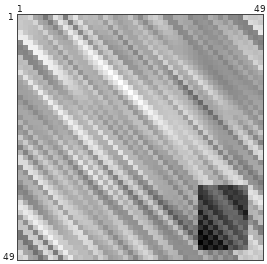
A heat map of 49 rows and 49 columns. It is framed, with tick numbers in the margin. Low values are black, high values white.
Calmest part: top right. Histogram: skewed, a long tail of low values. Grain: diagonal, down to the right. Odd patch: lower, in the bottom right. Mirror symmetry: none. Ninth with the lowest average: bottom right.
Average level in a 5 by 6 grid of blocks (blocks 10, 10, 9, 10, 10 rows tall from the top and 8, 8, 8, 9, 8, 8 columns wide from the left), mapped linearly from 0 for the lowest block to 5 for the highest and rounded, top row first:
5 5 4 4 3 4 / 4 5 5 5 4 3 / 4 5 4 5 4 4 / 4 4 4 3 3 2 / 4 5 4 3 0 2
